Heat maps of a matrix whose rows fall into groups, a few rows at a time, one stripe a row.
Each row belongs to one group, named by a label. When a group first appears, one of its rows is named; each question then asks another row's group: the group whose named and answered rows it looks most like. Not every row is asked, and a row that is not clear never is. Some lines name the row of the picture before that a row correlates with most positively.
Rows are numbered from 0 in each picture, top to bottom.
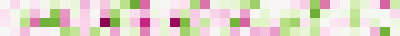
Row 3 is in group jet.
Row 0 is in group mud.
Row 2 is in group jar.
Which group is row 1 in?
jar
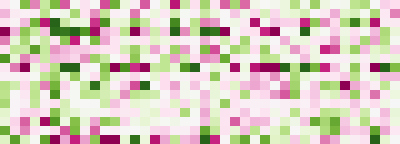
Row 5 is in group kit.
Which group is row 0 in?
jar
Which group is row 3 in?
jet
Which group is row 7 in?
jet
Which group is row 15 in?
kit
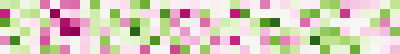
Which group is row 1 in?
kit
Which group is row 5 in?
jar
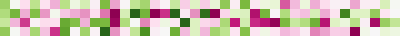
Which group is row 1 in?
kit
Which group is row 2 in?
jet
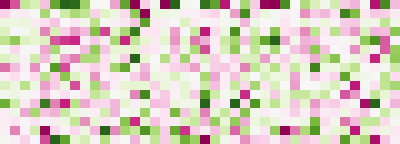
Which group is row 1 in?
mud
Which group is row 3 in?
mud
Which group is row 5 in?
mud
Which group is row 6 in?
mud
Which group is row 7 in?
jar
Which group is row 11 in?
kit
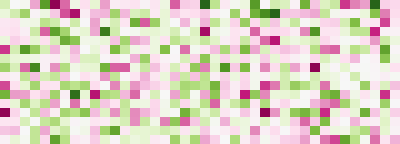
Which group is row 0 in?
kit
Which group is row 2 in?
mud
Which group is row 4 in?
jet
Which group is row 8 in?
jar
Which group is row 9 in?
jet
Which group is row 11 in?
kit
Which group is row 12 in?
jet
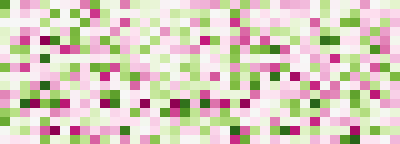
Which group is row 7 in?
jet
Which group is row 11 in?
jar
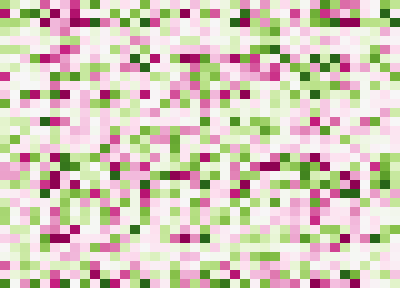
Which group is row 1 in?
kit
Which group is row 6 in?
kit
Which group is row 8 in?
jet
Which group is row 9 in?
kit
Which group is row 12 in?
mud
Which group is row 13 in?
kit
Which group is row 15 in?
kit
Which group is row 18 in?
jet
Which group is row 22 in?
mud
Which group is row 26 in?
kit
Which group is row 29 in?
jet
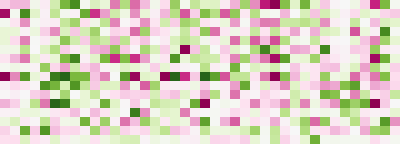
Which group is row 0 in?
jet
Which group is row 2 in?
jet
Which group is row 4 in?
jet
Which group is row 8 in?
jet
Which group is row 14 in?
kit
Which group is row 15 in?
jar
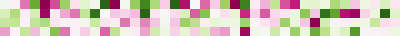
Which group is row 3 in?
jar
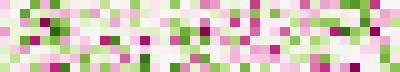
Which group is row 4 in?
jar
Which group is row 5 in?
jet
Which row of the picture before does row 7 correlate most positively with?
0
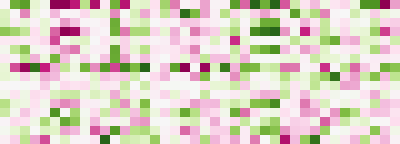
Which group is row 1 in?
jet
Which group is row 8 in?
kit
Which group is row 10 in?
jet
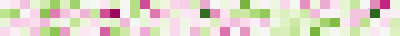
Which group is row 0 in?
mud
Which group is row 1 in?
kit
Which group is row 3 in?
jar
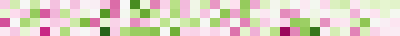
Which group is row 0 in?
kit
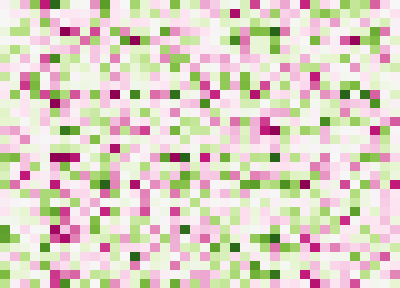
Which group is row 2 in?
kit
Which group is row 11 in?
kit
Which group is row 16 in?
jet
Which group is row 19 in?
jet
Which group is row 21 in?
jar
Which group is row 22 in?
mud
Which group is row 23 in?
jar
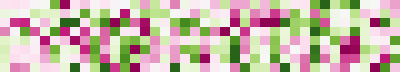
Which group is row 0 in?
jar
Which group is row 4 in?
mud
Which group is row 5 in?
mud
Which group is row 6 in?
mud
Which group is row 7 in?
jet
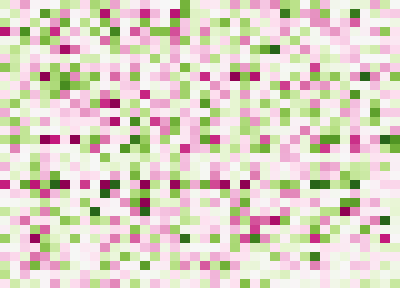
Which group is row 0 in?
jet
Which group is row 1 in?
jar
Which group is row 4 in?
jar
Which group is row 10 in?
jar
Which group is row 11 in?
kit
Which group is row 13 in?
kit
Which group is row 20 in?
jar
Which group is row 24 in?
jet
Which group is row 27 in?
jar
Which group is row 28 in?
jar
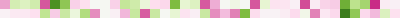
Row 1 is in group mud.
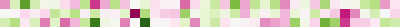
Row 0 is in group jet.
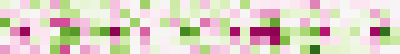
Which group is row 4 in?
jet
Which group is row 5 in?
jar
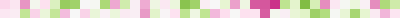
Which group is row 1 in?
jar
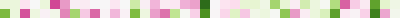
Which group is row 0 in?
kit
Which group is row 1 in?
kit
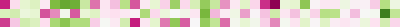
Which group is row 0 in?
jet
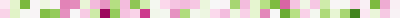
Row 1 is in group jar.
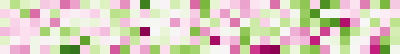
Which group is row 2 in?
kit
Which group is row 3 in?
mud
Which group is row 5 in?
jet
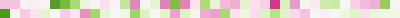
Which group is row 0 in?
jet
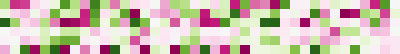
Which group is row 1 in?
mud
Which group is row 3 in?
mud
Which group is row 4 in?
mud
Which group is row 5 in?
jar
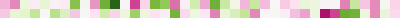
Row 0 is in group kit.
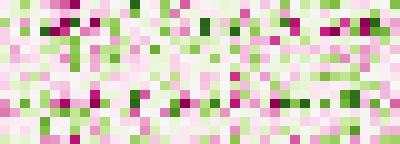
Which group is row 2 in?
kit
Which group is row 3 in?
kit
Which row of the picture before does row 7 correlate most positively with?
0
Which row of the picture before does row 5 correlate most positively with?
0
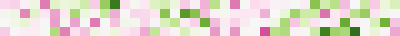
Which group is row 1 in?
jet
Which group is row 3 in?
jar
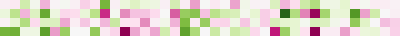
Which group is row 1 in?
jar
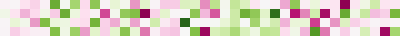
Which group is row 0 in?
mud
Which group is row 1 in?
mud
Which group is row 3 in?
mud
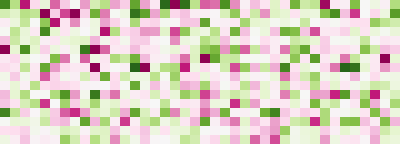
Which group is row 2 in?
kit
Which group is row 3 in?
jar
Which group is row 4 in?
jet
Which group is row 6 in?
mud
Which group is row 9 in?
kit
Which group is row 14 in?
jet
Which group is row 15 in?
jet
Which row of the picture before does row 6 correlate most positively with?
3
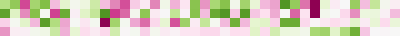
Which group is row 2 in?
jar
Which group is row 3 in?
jar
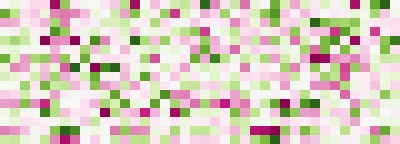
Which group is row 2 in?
jar
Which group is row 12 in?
jar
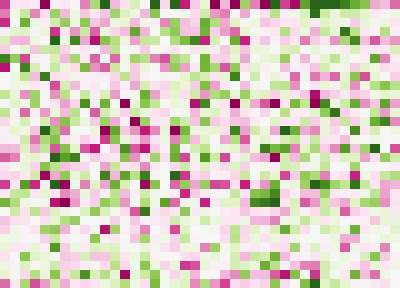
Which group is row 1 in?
jar
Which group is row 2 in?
jet
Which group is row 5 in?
jar
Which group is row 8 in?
kit
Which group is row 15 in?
jar
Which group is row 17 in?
jet
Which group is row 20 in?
jar
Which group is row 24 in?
jet
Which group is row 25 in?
jar
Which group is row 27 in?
mud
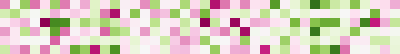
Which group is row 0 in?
jar
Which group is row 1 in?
kit
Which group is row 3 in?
jar
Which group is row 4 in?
kit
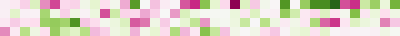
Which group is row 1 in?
jar
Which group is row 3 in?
jet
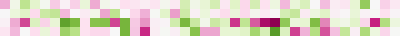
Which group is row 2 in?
jet
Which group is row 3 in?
mud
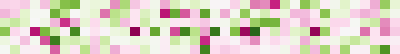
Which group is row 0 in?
jet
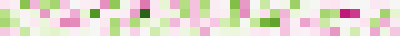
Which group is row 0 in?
jar
